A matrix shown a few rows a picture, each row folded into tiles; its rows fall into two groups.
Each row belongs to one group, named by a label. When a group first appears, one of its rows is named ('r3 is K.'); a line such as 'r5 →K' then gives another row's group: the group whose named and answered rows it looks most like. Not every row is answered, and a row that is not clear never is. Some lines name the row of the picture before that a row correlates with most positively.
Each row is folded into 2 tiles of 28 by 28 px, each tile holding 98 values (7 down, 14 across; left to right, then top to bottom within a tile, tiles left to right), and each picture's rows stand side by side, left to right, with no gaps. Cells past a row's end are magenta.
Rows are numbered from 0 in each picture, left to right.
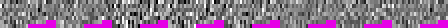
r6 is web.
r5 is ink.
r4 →ink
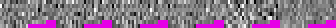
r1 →ink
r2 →ink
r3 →ink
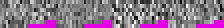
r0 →web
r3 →web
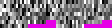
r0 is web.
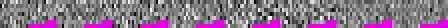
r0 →ink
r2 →ink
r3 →web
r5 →web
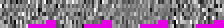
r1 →ink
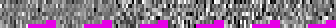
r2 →web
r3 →ink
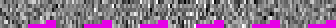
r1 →ink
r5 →web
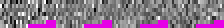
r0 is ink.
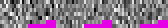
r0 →web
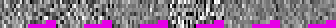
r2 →ink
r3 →ink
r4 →web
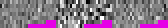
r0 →ink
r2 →web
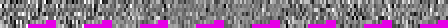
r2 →web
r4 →ink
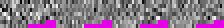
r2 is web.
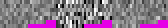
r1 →ink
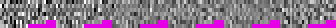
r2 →ink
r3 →web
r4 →web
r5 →web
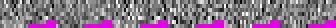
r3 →web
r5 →ink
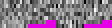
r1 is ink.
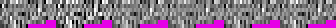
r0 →ink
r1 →ink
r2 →ink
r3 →ink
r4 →ink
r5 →ink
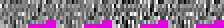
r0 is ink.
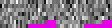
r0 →ink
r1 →web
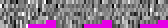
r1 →ink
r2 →ink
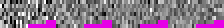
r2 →ink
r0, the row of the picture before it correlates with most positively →0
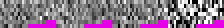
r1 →web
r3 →web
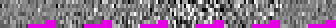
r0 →ink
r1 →ink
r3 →web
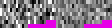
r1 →web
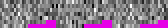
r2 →web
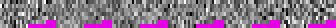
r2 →web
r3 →ink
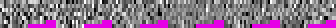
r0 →web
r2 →web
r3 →ink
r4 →ink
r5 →web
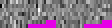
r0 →ink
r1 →web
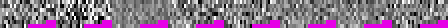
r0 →web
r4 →ink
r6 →web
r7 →ink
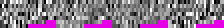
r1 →web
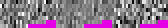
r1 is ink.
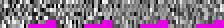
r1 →ink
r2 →ink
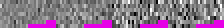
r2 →ink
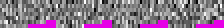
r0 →web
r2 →ink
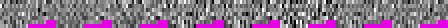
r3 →ink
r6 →ink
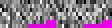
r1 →web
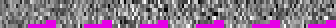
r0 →web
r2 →web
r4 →web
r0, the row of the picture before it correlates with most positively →1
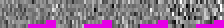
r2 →ink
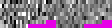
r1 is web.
